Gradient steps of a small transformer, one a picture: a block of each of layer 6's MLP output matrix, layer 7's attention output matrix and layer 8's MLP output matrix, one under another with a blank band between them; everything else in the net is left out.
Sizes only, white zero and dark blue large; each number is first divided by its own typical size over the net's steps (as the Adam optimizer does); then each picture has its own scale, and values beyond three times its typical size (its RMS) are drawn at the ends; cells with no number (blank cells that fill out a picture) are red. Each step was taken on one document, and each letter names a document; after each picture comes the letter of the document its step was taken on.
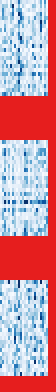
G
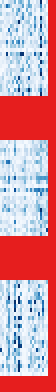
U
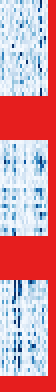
U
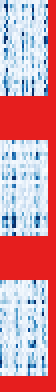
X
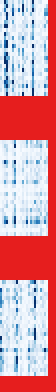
X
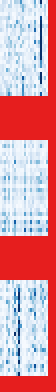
U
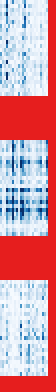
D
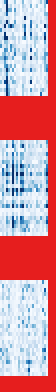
D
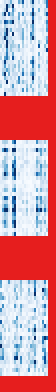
X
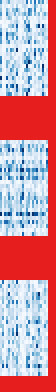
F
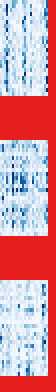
D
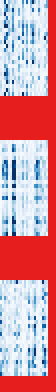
X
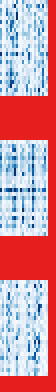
F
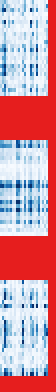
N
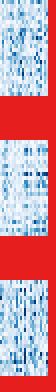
G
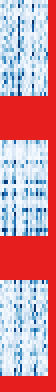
G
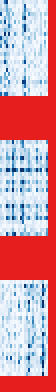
D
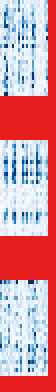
X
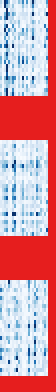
X
